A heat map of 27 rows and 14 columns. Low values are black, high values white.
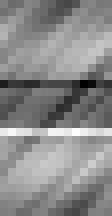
Rows 11 and 17 stand out from the rest. Stripes running across repeat 2 times from top to bottom. No overall slope runs across the table.
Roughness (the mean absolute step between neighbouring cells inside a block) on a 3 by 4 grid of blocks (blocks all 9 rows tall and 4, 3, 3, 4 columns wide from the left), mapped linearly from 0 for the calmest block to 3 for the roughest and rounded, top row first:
0 0 0 0 / 2 2 3 3 / 0 0 0 1
